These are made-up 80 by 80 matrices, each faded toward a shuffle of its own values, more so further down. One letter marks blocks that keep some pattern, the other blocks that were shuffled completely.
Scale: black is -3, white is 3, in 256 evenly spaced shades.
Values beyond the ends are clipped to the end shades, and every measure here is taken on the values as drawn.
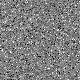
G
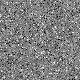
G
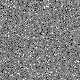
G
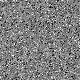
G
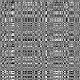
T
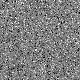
G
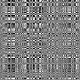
T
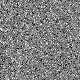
G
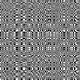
T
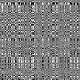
T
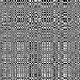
T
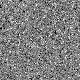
G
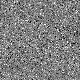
G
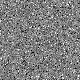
G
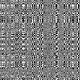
T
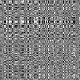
T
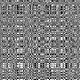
T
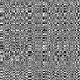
T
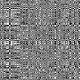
T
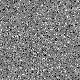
G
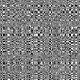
T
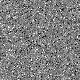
G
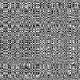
T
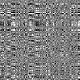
T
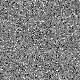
G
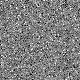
G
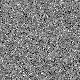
G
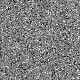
G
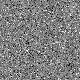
G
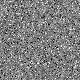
G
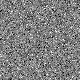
G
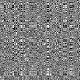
T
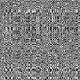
T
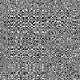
T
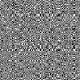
T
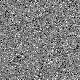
G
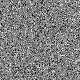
G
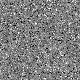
G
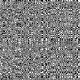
T
